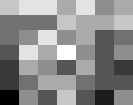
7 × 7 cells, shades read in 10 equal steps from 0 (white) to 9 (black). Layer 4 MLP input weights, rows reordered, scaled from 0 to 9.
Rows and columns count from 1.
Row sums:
15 25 28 24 36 35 39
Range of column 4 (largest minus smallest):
6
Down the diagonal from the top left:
2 5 1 0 3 6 4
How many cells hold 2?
4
